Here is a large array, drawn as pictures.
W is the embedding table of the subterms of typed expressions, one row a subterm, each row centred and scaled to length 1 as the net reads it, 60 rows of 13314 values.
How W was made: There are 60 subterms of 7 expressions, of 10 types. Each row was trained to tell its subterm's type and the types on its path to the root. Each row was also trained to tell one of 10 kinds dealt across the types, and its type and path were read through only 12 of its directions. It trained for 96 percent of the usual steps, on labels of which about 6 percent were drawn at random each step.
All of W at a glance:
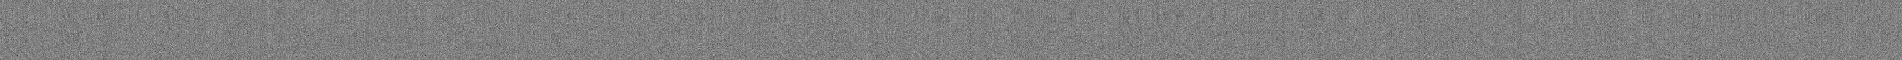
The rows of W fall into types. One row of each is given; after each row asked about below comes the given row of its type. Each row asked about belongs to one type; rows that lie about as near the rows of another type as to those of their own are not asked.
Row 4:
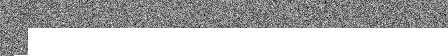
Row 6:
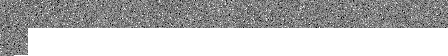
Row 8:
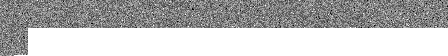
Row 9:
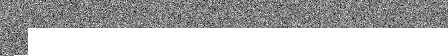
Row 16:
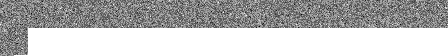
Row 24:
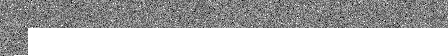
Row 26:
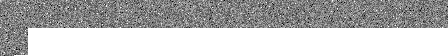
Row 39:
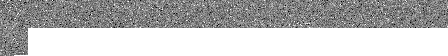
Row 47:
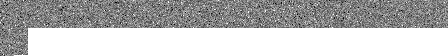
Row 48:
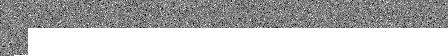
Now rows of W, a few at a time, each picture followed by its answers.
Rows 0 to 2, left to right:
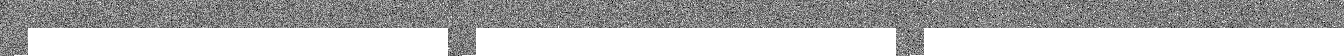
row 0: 39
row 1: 26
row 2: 47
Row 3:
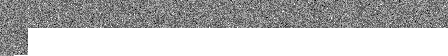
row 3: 16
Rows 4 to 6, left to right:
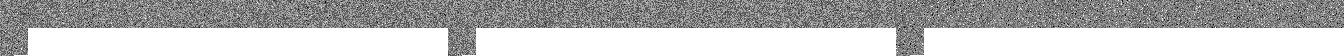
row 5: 26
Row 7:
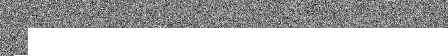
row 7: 9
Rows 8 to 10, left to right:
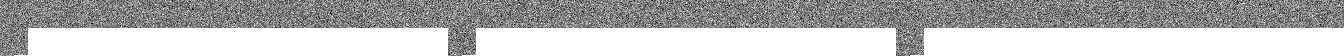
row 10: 26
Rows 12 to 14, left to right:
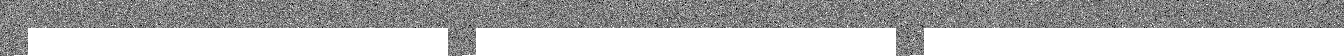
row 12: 9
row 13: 16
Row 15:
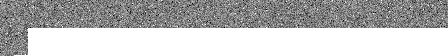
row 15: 6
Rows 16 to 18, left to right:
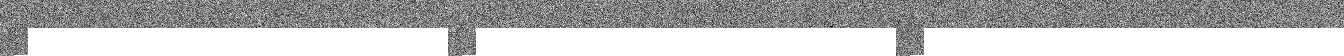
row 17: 9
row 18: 8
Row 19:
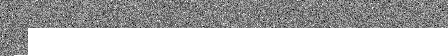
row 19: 8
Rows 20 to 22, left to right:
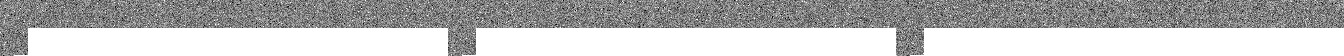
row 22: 16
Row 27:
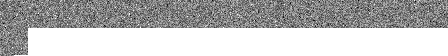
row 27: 24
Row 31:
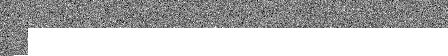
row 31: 47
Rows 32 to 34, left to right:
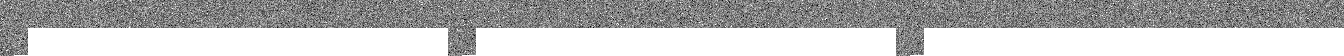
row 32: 47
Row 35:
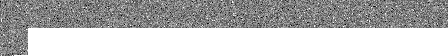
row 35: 48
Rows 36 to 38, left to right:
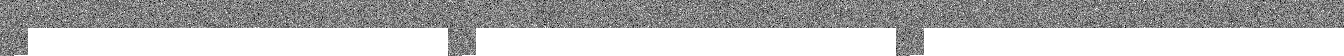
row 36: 9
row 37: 26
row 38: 9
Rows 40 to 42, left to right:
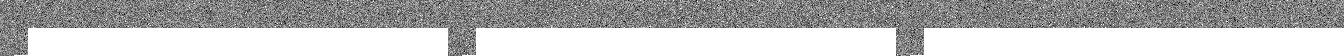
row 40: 26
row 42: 16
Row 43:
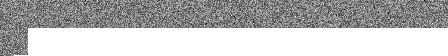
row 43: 48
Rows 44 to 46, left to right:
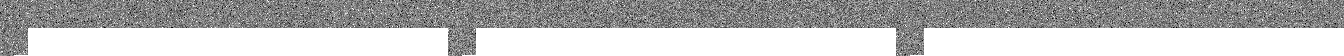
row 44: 6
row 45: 16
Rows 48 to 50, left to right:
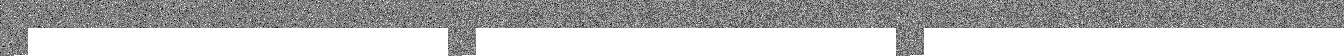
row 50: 4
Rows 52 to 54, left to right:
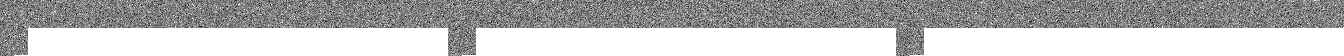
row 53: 47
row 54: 8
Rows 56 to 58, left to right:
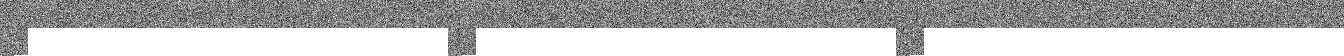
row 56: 24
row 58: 47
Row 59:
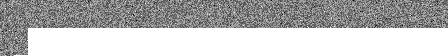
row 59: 6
